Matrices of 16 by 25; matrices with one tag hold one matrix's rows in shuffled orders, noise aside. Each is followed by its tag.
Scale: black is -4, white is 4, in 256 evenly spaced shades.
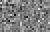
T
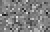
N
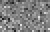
T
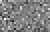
T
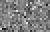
N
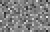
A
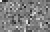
N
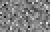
A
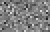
A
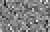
A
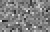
N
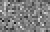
T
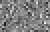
A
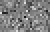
N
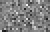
N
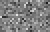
N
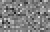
T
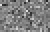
N
